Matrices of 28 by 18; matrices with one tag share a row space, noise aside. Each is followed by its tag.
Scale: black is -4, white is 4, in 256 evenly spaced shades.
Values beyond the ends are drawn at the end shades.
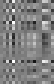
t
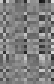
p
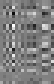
t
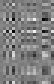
t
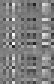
t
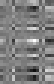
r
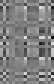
p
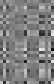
p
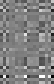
p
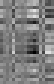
r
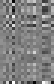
t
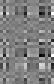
p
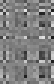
p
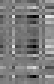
r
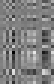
t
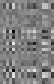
t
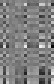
p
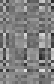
p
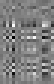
t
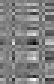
r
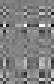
p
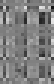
p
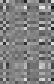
p
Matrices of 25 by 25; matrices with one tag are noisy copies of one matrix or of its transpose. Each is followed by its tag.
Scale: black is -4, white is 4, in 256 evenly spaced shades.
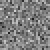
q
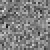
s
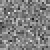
q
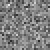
s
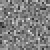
q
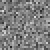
s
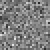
s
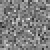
q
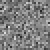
s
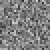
q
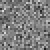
s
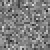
s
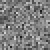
s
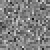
q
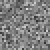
s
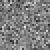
s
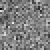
s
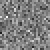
q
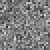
s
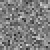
q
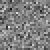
s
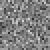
q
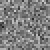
q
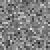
q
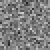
q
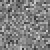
s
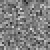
q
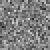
q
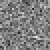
q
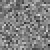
s
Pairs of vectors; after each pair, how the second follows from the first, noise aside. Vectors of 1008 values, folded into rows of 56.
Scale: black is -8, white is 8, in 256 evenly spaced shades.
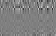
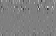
partly zeroed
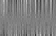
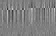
wrapped around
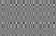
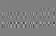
partly zeroed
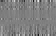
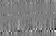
wrapped around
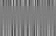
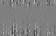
partly zeroed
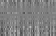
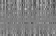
reversed
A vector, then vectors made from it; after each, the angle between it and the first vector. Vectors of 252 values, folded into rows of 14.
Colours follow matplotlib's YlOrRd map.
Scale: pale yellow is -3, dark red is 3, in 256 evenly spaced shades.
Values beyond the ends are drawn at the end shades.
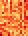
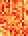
nearly opposite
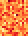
partly opposed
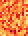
partly opposed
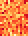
partly aligned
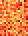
partly aligned
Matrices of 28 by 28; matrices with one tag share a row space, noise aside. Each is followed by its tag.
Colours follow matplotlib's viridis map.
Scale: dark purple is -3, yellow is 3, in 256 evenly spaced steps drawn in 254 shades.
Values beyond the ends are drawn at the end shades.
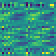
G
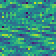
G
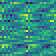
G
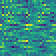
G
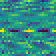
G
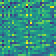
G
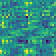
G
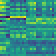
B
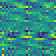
G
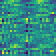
G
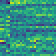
B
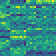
B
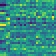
B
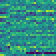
B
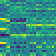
B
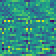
G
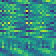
G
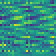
G
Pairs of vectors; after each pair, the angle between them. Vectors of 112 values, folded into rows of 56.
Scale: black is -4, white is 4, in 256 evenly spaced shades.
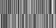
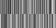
nearly parallel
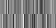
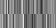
nearly parallel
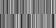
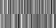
nearly opposite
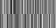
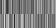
orthogonal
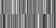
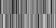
nearly opposite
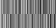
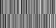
nearly opposite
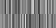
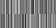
nearly opposite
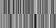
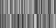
nearly opposite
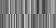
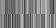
partly opposed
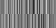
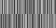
partly aligned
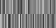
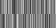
orthogonal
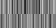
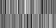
partly opposed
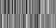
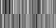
partly aligned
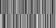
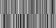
partly aligned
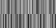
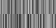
nearly parallel
